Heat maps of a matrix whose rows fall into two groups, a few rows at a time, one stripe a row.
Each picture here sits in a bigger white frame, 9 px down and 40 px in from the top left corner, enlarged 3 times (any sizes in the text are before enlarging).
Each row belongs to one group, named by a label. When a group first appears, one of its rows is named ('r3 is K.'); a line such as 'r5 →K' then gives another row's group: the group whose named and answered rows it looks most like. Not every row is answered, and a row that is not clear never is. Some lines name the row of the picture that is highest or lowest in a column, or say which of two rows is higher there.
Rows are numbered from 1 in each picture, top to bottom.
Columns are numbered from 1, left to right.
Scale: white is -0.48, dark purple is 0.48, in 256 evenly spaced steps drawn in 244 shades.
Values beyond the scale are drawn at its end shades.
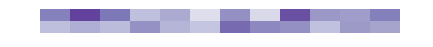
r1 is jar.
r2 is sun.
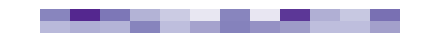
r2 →sun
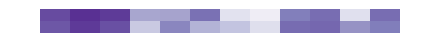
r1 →jar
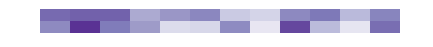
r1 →jar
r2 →jar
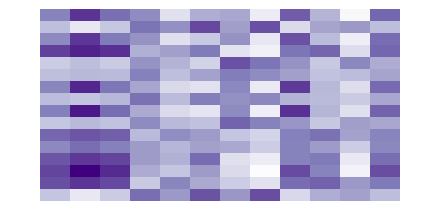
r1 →jar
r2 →sun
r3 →jar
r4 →jar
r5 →sun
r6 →sun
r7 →jar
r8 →sun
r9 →jar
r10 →sun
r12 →jar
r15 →jar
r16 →sun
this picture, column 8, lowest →14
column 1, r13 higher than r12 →Yes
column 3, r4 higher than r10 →Yes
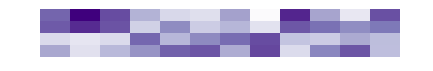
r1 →jar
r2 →jar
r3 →sun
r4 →sun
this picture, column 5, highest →4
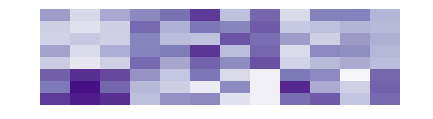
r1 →sun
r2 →sun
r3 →sun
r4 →sun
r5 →sun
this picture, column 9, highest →7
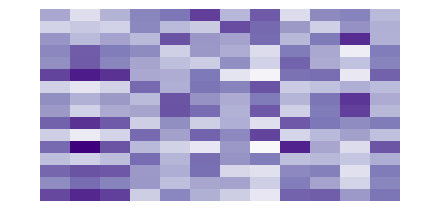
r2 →sun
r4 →jar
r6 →jar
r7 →sun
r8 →sun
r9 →sun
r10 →jar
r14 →jar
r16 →jar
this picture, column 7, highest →2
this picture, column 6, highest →1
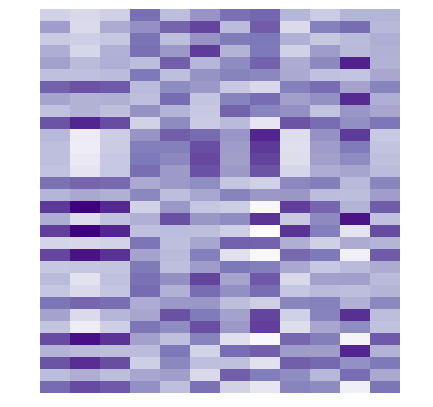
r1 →sun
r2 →sun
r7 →jar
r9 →sun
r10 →jar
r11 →sun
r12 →sun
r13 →sun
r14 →sun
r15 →jar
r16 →sun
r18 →sun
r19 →jar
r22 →sun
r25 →jar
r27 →sun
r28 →jar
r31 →sun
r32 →jar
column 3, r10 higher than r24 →Yes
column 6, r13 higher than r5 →Yes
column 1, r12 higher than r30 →No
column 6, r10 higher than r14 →No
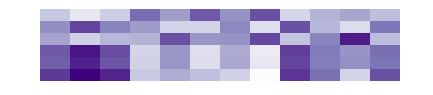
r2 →jar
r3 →sun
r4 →jar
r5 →jar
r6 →jar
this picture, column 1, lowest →1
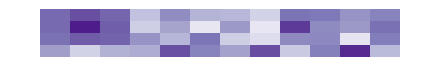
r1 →jar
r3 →jar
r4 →sun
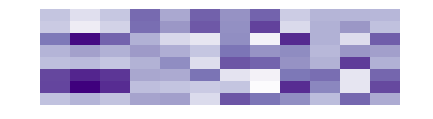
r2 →sun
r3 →jar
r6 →jar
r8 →sun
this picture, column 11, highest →5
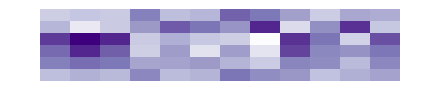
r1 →sun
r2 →sun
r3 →jar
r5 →jar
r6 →sun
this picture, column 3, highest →3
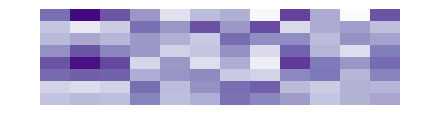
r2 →sun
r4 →jar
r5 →jar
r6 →jar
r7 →sun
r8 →sun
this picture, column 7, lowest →6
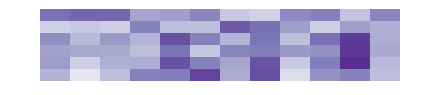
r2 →sun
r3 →sun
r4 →sun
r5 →sun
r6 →sun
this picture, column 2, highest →1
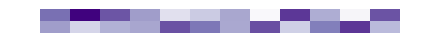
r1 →jar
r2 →sun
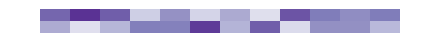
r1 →jar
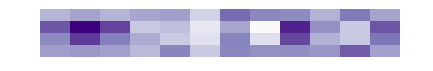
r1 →sun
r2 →jar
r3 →jar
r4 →sun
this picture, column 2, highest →2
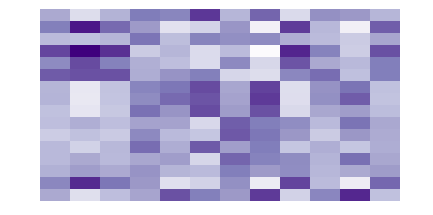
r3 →sun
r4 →jar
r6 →jar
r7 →sun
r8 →sun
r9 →sun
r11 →sun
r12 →sun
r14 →sun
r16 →sun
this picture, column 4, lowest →4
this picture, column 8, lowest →4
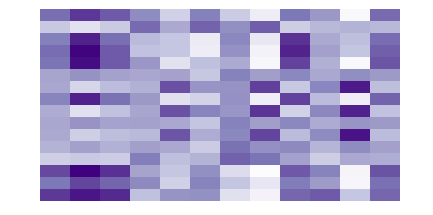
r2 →sun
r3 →jar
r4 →jar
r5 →jar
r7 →sun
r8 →jar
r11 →sun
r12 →sun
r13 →sun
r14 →jar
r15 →jar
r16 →jar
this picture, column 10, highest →16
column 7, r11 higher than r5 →Yes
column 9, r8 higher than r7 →Yes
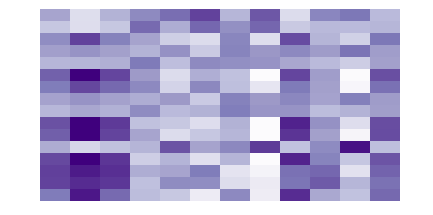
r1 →sun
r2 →sun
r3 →jar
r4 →sun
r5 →sun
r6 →jar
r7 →jar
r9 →sun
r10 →jar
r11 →jar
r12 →sun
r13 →jar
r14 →jar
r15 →jar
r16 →jar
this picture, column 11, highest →12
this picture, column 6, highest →1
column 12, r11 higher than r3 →Yes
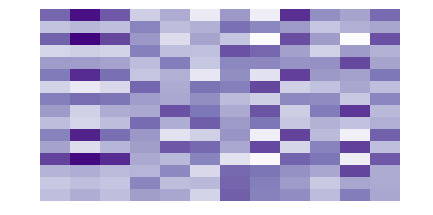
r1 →jar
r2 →sun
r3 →jar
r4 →sun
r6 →jar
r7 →sun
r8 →jar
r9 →sun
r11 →jar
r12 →sun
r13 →jar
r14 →sun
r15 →sun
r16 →sun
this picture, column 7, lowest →13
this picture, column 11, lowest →3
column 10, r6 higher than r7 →Yes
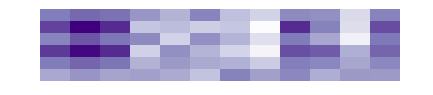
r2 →jar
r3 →jar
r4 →jar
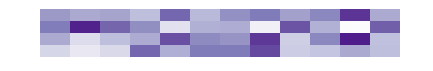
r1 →sun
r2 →jar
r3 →sun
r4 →sun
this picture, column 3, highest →2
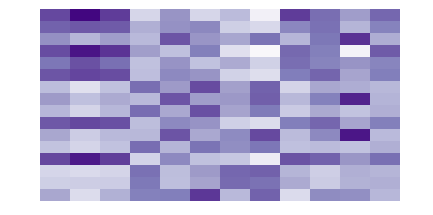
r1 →jar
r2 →jar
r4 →jar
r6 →jar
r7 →sun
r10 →jar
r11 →sun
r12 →sun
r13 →jar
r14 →sun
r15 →sun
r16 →sun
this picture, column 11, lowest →4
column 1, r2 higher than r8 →Yes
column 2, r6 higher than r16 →Yes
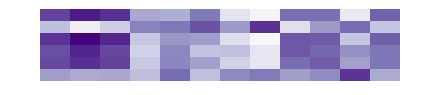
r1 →jar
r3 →jar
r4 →jar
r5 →jar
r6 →sun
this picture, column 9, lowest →2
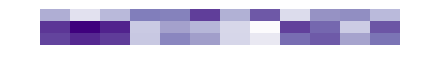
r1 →sun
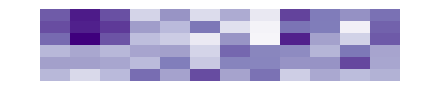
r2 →jar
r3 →jar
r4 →sun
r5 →sun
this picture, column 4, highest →6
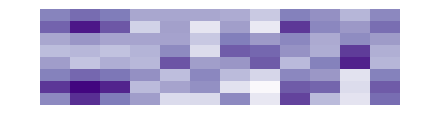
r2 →jar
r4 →sun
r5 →sun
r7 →jar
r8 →jar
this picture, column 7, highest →4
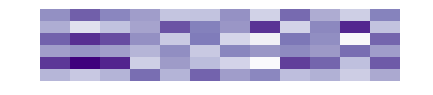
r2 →sun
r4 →sun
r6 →sun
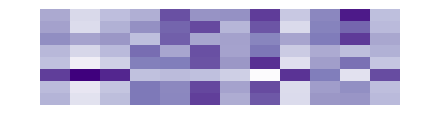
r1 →sun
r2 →sun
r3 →sun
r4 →sun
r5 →sun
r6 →jar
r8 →sun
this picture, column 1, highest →6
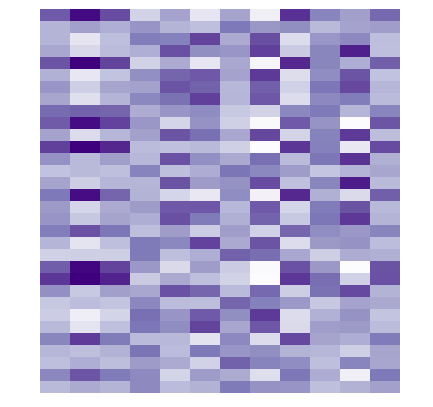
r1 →jar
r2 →sun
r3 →sun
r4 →sun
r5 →jar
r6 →sun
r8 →sun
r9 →jar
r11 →sun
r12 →jar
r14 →sun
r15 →sun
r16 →jar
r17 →sun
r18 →sun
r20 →sun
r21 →sun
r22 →jar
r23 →jar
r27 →sun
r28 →jar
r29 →sun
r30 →sun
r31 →jar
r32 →sun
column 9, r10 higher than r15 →Yes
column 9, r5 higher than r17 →Yes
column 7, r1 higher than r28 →No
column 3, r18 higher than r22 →No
